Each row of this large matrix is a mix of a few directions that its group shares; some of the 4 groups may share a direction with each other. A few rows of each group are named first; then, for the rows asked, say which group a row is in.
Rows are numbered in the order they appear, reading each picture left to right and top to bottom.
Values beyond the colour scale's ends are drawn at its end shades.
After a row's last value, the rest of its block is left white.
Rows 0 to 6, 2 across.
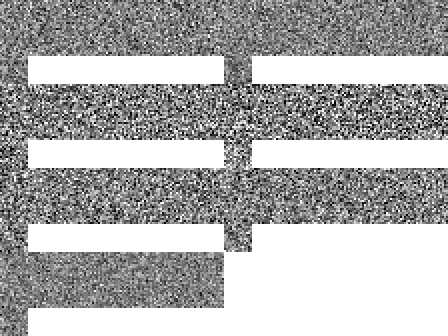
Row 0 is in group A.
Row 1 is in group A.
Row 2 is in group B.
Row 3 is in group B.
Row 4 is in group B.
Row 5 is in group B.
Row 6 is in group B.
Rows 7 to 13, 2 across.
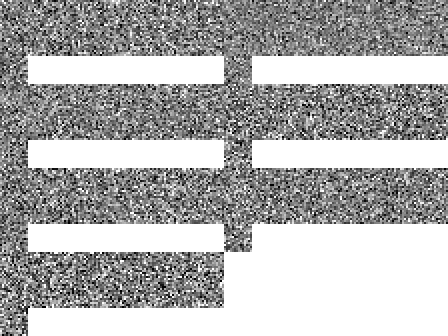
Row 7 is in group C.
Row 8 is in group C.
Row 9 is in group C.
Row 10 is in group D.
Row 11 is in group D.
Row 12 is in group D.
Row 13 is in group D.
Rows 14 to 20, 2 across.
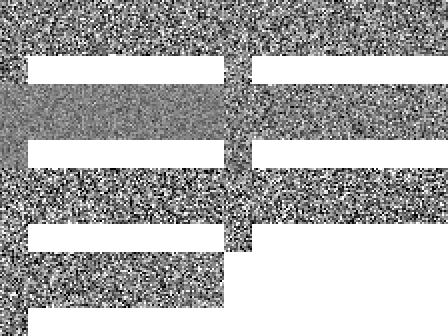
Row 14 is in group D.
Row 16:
D
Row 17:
A
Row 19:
C
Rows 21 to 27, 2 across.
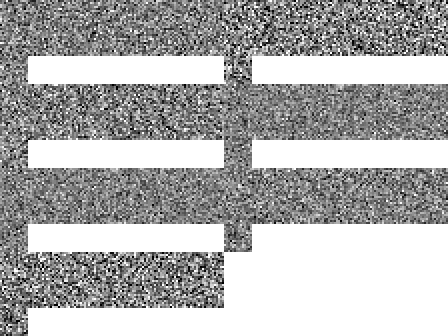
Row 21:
B
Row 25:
D
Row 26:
A
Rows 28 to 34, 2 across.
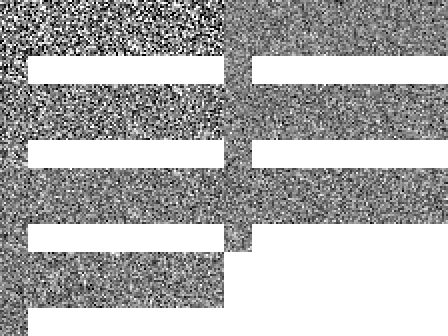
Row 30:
A
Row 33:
A
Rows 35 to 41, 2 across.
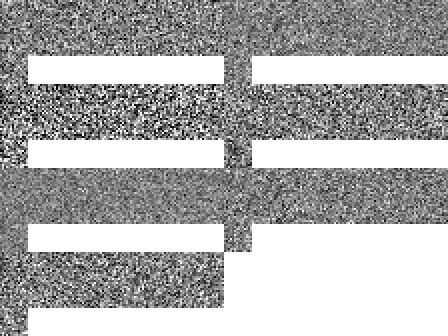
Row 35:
B
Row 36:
C
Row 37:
B
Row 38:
A
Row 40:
C
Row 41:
B
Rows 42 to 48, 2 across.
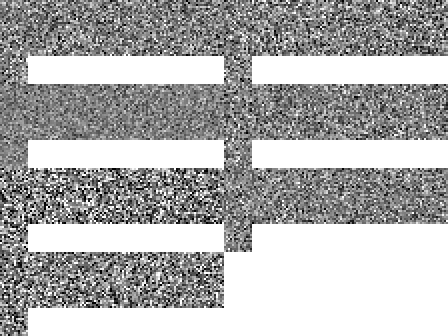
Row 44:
B
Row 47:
C
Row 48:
B
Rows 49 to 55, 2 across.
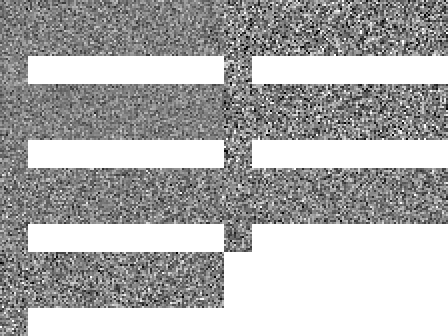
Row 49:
A
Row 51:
B
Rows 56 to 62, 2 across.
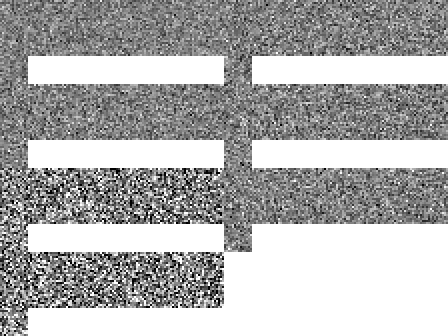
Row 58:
D
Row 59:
C
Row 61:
C
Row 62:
A
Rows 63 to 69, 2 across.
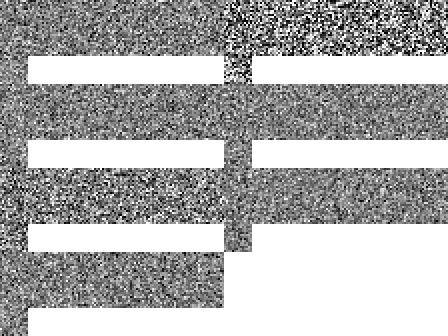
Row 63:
B
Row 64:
D
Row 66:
B
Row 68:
B
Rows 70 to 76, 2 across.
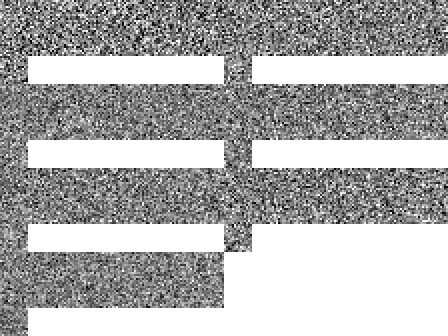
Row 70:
B
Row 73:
C
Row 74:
A
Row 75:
C
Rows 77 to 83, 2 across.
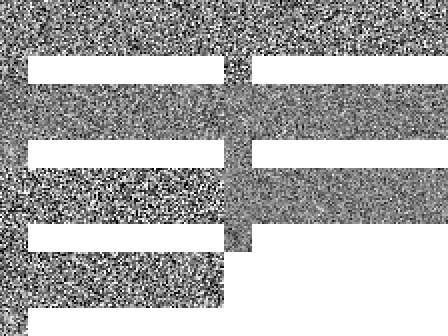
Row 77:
A
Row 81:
B
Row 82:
B
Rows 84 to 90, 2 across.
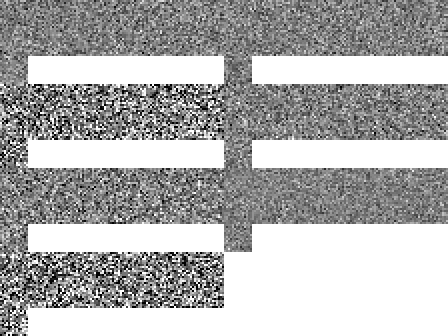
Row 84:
B
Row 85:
A
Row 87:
D
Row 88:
D
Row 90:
C
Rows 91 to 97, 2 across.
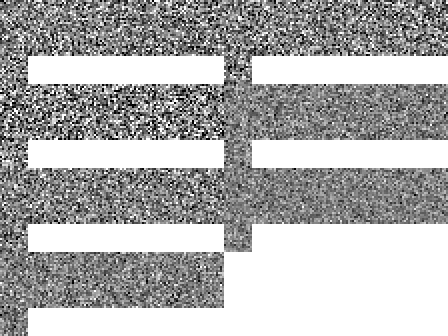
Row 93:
D
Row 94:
D
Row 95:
A
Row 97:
B
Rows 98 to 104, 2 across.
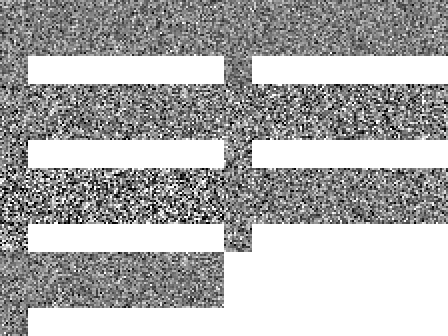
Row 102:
D
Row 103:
A
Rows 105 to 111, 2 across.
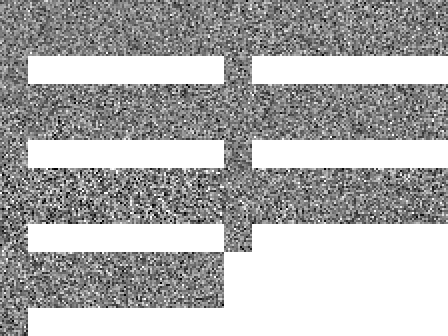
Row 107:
C
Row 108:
A
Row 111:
B
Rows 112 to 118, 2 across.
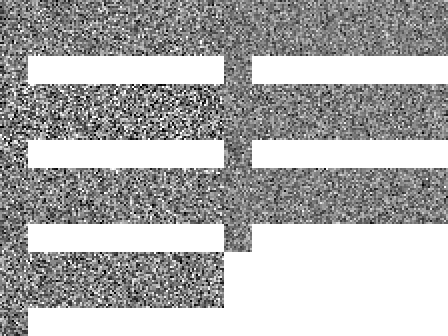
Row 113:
D
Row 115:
B
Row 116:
C
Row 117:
D
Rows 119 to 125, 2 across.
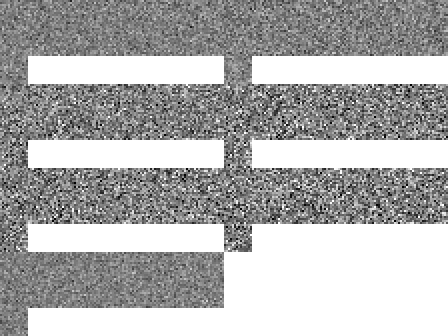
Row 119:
A
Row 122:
C
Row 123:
C
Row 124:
C
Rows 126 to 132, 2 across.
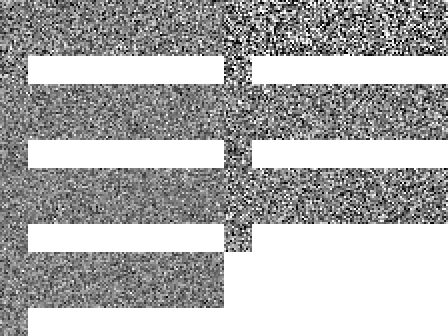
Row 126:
B
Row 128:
A
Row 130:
C
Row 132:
D
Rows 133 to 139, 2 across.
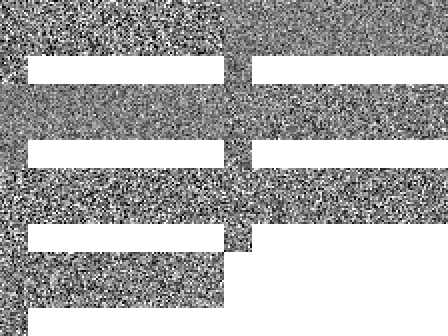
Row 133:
C
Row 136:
C
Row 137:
B
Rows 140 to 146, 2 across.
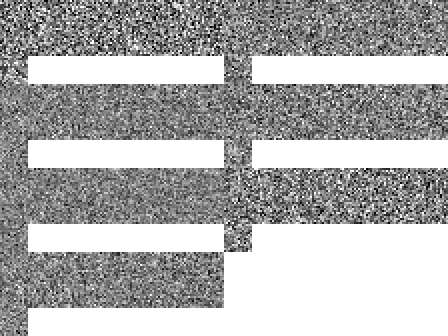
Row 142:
C
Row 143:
A
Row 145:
B
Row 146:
C
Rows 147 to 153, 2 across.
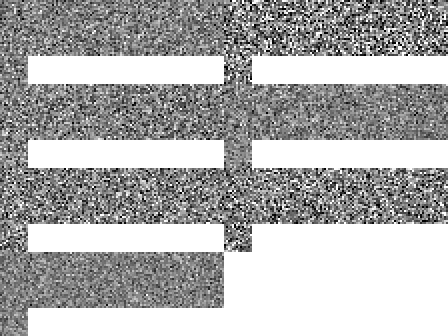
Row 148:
B
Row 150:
D
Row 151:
D
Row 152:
C
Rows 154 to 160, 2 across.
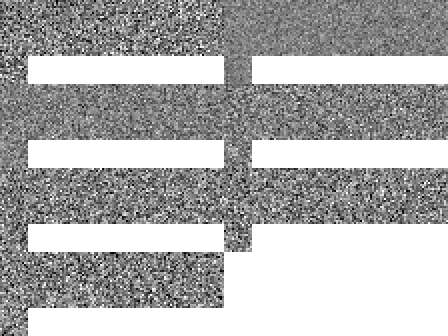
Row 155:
D
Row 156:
D
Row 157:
B
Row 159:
B
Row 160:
C
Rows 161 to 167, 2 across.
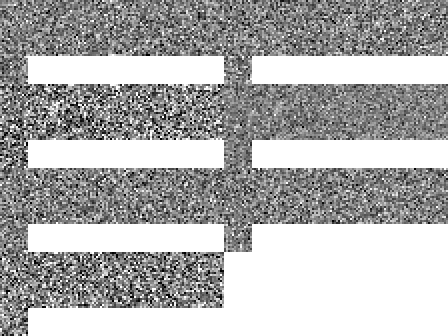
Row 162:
B
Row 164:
C
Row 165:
B
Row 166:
D
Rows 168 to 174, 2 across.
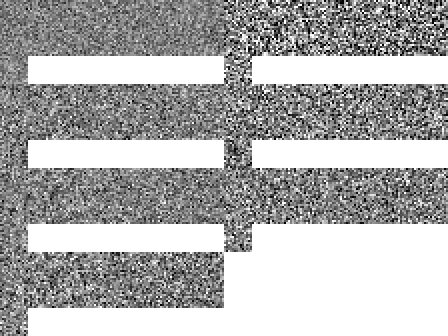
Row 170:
C
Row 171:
A
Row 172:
C
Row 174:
D
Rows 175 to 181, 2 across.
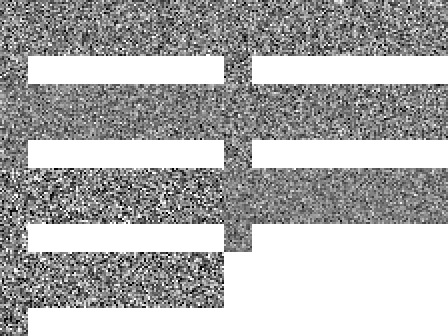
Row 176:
D
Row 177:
B
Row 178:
B
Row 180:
A
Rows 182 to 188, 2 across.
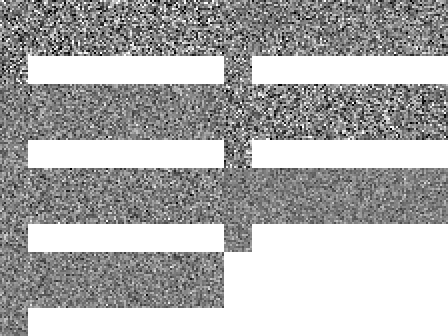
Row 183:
C
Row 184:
A
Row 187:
B
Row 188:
A
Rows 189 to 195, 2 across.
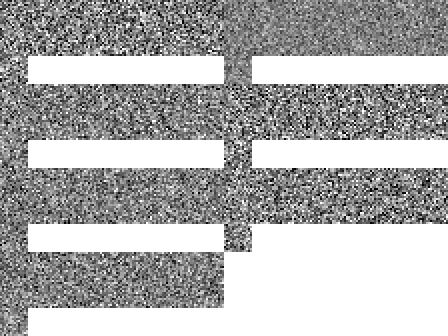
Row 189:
D
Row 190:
A
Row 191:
C
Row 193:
D
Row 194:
D
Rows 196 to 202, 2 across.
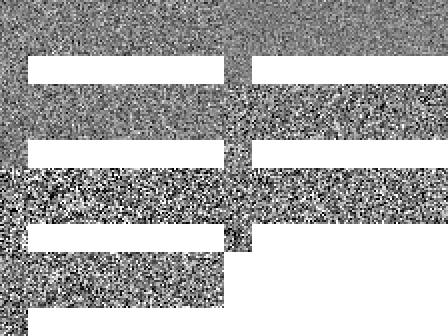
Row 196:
C
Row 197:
C
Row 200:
C
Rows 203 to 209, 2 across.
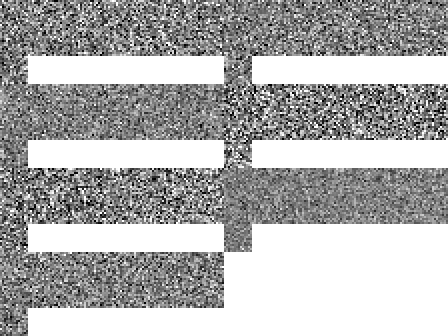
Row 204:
D
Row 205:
B
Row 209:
A
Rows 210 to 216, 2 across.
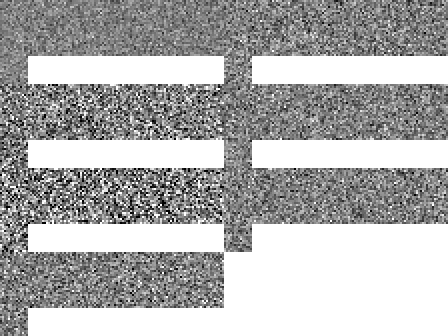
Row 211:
C
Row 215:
A
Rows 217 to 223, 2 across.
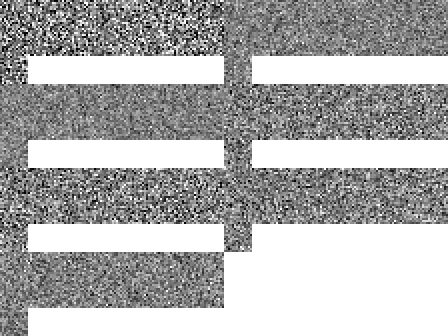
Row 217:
D
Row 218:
C
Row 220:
B
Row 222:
C
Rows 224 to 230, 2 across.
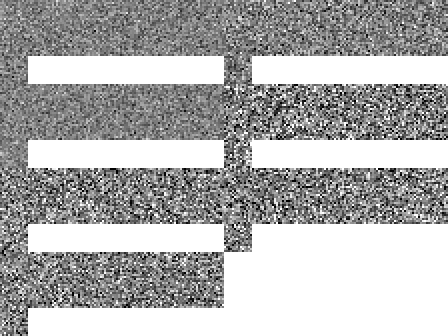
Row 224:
B
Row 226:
D
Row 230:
C
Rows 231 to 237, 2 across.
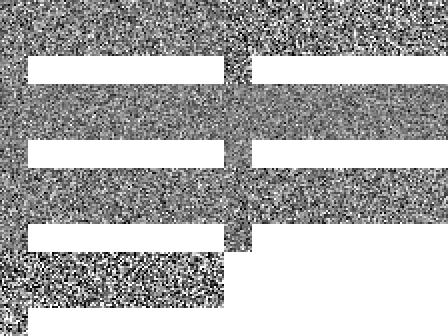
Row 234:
D
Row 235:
C
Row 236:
D
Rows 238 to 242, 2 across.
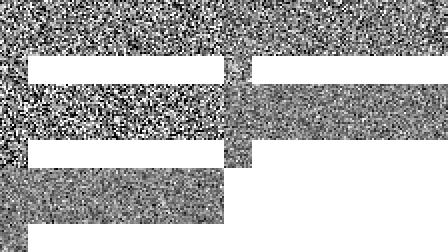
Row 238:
A
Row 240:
B
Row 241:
B
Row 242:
C
